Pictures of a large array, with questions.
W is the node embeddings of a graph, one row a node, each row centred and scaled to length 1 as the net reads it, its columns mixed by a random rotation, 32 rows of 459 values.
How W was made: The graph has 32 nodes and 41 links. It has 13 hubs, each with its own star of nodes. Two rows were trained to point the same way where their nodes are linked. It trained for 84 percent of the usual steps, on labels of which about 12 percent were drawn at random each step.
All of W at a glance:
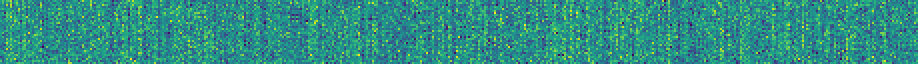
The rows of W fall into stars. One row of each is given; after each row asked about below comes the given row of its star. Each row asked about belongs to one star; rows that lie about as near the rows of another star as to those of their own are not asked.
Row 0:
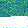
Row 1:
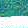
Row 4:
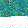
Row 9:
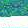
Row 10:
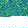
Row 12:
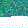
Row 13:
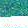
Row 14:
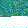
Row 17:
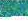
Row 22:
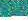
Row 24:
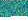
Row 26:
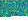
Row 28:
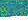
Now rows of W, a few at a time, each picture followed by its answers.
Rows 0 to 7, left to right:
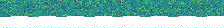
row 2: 0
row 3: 10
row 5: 28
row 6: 26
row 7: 4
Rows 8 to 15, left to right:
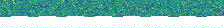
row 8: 22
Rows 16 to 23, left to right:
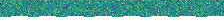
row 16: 10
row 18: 13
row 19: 26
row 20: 1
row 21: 24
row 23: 12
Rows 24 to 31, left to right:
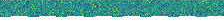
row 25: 14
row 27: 9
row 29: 24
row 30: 17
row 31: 28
